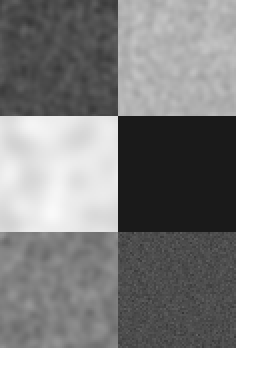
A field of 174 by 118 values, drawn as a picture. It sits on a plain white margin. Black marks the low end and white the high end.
It is made of 3 by 2 panels. Panel 1,1: low, blotchy, faint in contrast. Panel 1,2: high, blotchy, faint in contrast. Panel 2,1: very high, smooth, faint in contrast. Panel 2,2: very low, flat. Panel 3,1: middling, blotchy, faint in contrast. Panel 3,2: low, fine-grained, faint in contrast.
